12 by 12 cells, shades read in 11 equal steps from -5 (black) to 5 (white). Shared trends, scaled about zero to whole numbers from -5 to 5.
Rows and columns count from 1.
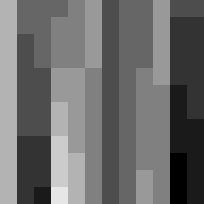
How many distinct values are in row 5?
6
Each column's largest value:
2 -1 -1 4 2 1 -2 -1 1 1 -2 -2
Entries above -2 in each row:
9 9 8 8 7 7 7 7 7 7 7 7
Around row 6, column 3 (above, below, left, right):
-2 -2 -2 1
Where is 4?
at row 12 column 4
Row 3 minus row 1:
0 -1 0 1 0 0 0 0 0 0 -1 -1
